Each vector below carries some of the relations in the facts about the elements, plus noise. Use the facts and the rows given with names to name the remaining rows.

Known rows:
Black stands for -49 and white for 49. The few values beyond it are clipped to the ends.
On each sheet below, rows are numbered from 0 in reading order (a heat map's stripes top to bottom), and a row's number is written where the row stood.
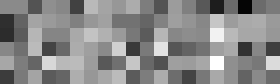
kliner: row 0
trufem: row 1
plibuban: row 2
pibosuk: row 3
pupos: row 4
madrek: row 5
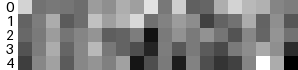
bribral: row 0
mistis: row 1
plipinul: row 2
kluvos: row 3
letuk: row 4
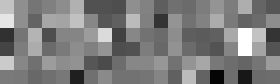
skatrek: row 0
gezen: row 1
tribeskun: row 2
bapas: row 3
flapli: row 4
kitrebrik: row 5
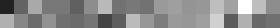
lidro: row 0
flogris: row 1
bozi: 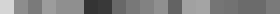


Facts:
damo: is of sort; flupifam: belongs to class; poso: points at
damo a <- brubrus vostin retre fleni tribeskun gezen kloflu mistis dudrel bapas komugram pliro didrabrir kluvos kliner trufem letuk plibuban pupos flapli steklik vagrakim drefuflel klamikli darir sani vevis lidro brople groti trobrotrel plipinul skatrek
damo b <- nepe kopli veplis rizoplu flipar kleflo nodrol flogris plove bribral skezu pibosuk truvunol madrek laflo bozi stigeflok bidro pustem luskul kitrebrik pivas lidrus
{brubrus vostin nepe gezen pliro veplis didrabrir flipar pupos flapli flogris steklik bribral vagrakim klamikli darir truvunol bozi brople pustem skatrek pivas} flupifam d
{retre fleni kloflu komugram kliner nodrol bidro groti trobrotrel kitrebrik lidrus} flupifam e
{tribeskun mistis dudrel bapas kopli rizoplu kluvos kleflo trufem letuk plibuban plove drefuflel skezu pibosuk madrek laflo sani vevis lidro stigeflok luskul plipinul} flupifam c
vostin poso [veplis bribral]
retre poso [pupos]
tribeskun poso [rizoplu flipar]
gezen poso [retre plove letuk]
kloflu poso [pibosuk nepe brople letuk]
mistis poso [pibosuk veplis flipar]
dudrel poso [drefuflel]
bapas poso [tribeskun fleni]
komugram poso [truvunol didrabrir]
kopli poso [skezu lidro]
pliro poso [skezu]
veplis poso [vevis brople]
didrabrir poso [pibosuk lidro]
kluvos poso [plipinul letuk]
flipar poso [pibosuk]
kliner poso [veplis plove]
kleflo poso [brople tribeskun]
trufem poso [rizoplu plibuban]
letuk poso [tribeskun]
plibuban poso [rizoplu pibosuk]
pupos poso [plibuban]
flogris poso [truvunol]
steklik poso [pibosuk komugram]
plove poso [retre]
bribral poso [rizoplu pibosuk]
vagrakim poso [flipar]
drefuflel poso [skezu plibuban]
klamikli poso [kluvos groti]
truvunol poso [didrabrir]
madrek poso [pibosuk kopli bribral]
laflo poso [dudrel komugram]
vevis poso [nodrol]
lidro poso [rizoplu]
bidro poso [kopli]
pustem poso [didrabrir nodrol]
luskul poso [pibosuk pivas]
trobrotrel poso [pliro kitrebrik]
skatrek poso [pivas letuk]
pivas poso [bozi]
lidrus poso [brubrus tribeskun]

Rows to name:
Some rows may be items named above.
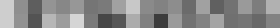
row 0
vostin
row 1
gezen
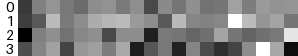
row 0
laflo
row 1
plibuban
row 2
skezu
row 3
letuk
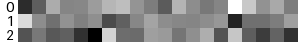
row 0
plibuban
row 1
brople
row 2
komugram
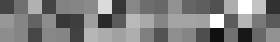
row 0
tribeskun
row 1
truvunol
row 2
kliner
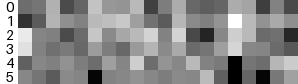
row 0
luskul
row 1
plibuban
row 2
flipar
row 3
steklik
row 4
vevis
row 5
nodrol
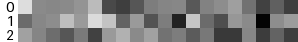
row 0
pivas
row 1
plove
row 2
kloflu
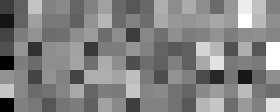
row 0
rizoplu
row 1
lidro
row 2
laflo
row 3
pliro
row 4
drefuflel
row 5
kliner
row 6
vagrakim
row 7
kopli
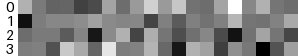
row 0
didrabrir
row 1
dudrel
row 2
lidrus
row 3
retre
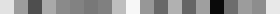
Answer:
veplis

